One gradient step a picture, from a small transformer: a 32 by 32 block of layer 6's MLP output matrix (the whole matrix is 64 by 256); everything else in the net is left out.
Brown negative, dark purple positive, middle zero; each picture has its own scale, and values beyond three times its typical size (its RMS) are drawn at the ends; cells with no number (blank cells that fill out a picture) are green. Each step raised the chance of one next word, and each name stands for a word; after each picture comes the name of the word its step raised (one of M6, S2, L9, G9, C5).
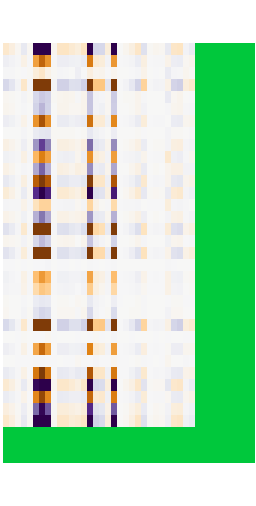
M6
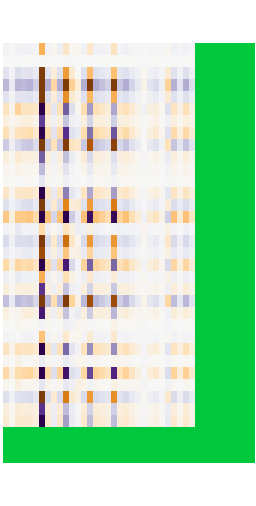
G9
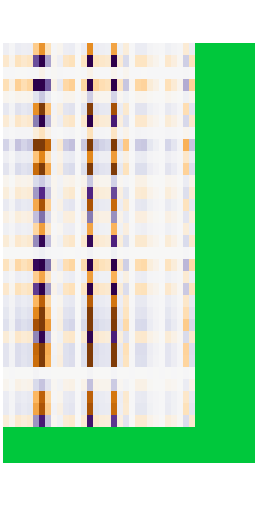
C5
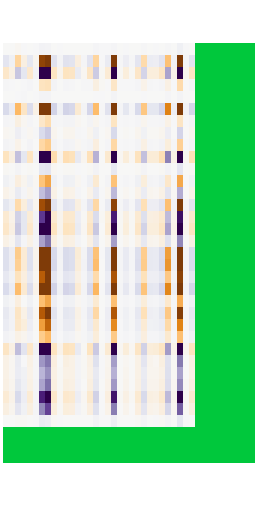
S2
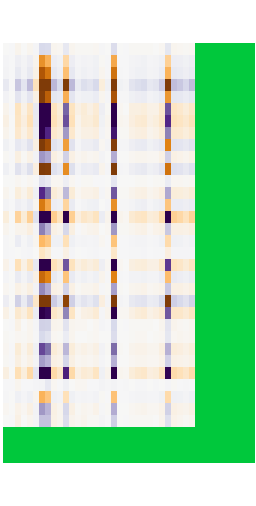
G9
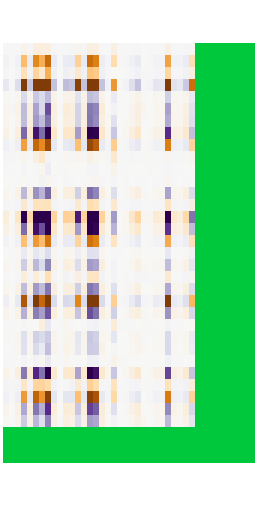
G9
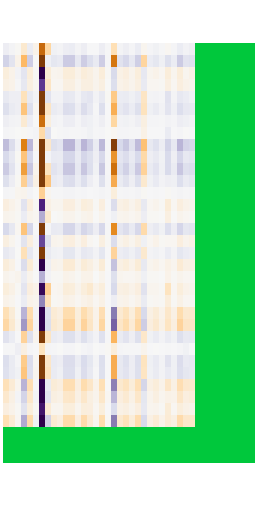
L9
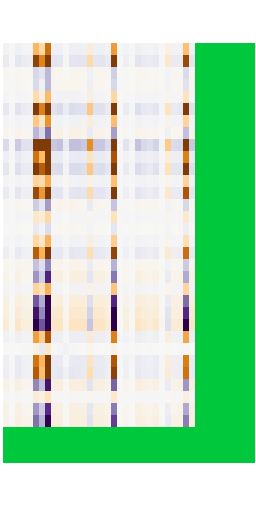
L9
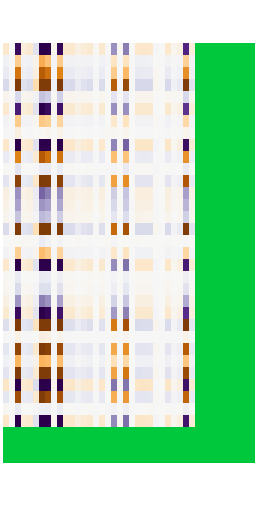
M6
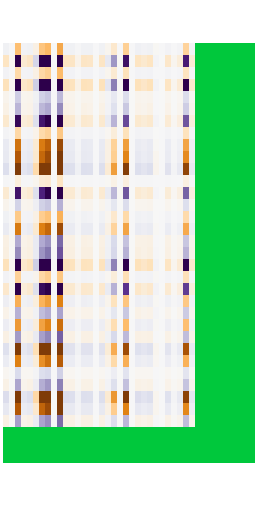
C5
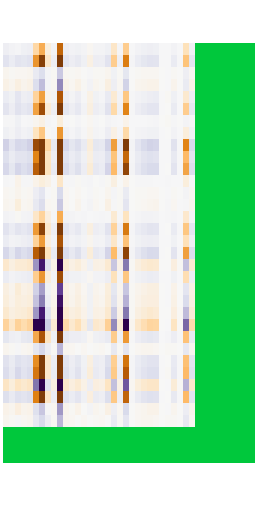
L9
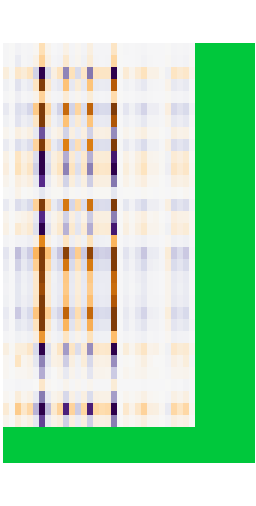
S2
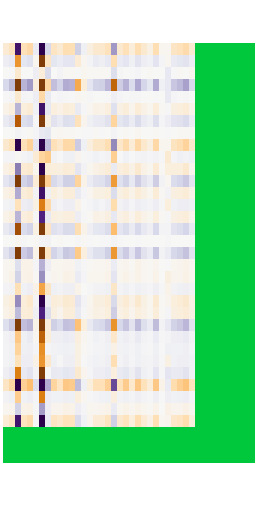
M6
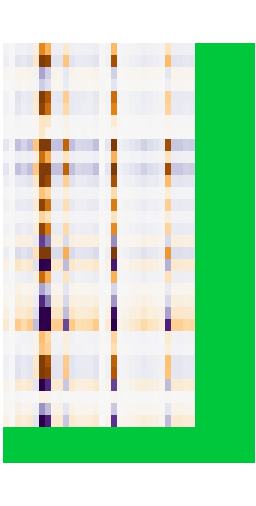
L9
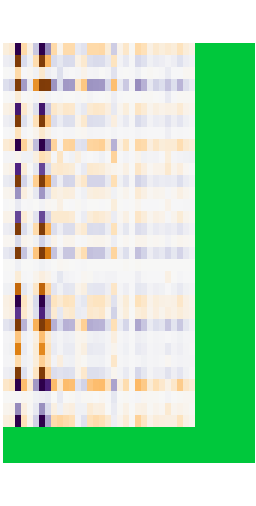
M6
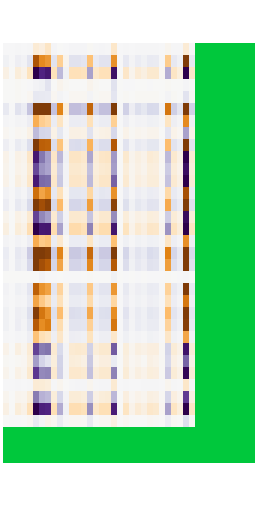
S2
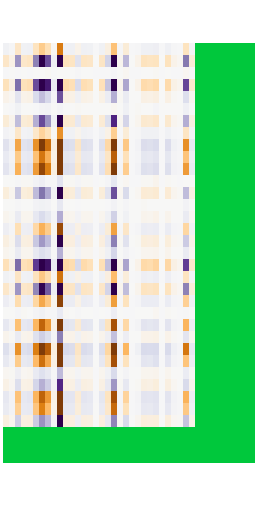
C5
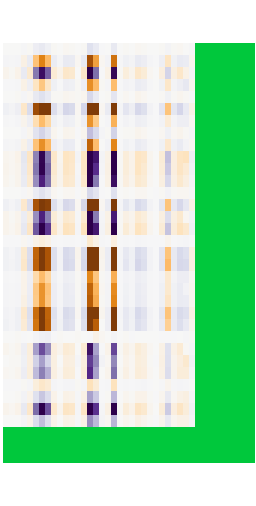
S2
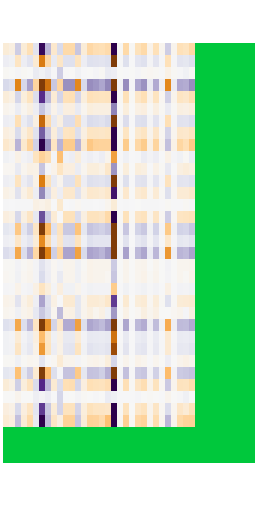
M6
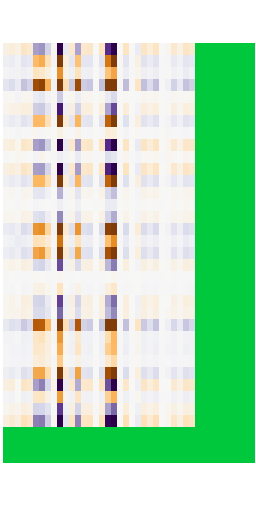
M6
